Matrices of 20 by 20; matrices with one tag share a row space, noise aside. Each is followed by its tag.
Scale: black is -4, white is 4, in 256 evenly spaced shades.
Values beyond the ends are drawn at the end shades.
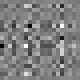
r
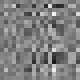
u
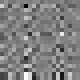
r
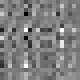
r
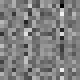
r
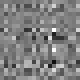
u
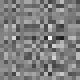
u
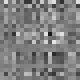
u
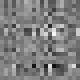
u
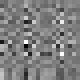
r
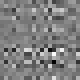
u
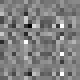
r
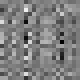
r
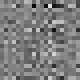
u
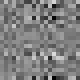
u
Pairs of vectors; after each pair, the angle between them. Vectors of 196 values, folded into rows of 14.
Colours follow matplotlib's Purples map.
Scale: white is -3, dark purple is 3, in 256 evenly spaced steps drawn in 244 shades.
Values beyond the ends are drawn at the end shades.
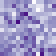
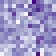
nearly opposite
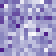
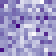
nearly parallel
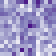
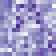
partly opposed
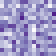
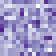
partly aligned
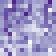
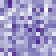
partly opposed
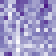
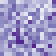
partly opposed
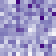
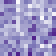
nearly opposite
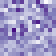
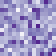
partly opposed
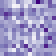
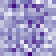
nearly opposite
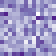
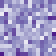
partly aligned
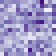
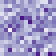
orthogonal
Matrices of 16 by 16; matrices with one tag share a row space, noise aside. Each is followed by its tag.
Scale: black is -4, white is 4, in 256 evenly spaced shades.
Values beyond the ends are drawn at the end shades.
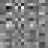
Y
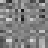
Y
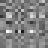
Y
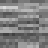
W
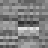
W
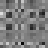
Y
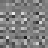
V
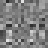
Y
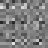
V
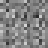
V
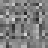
V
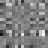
Y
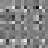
V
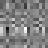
V
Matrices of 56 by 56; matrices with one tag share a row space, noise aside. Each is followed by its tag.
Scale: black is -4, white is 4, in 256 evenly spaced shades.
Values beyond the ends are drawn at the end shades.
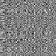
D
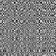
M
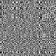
M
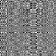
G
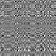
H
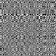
M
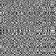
M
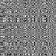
D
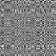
H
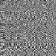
D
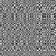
M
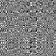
G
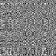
D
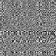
M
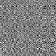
M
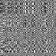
D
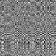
H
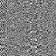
G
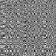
D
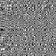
D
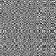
M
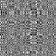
G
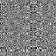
G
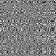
M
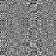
G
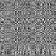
H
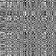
D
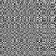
M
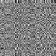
H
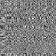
D
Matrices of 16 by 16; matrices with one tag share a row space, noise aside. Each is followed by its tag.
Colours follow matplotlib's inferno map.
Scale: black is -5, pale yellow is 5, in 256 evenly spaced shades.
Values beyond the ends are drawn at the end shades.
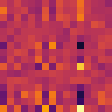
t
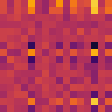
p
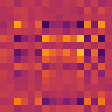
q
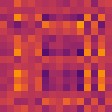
q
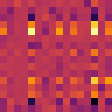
p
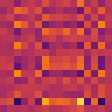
q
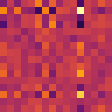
t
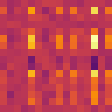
p
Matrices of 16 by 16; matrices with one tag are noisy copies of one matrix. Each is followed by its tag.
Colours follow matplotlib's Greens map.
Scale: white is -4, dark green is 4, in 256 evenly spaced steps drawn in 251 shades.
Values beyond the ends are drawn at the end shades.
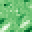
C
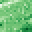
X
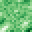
C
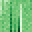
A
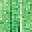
A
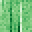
A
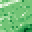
X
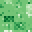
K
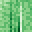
A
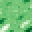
C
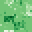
K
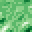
C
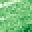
X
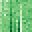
A
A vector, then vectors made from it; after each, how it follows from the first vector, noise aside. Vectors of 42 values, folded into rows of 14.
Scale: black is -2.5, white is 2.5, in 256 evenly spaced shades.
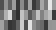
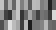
negated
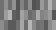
shrunk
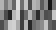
negated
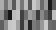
negated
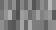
shrunk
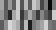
negated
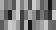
negated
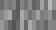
shrunk
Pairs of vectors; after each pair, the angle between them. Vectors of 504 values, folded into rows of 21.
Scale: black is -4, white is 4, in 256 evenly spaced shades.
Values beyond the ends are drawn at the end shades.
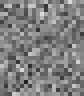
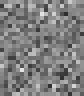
nearly parallel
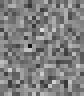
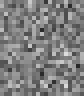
nearly opposite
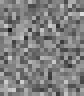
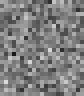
partly aligned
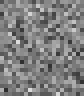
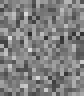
orthogonal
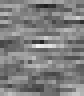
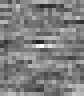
nearly parallel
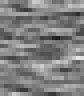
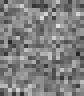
partly opposed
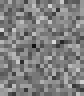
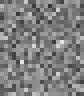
nearly opposite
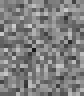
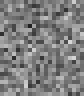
nearly opposite
